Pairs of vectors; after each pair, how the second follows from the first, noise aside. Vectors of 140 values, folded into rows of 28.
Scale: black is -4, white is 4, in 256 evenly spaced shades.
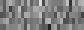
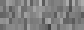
shrunk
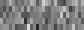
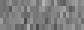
shrunk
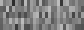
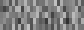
shuffled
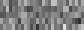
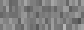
shrunk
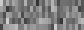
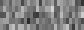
shuffled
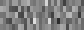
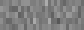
shrunk
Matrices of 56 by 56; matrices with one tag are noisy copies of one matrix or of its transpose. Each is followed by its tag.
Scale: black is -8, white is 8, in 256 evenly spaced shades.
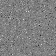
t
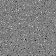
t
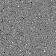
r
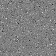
r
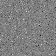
t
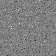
t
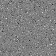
r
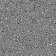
r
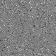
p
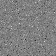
t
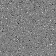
r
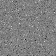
t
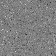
p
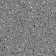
p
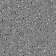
r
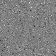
p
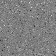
p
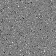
r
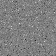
t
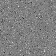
r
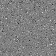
r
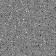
t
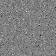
t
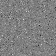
t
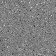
p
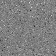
p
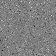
p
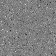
p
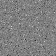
t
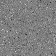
p
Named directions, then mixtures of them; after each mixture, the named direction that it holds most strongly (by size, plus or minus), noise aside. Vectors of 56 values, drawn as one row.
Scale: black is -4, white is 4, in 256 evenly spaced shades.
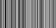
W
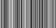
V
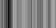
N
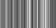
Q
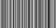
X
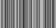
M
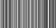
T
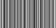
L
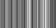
Q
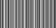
L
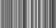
T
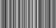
X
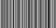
X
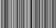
V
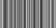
L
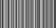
L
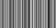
X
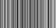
T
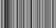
M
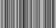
M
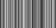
M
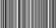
T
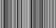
V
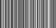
X
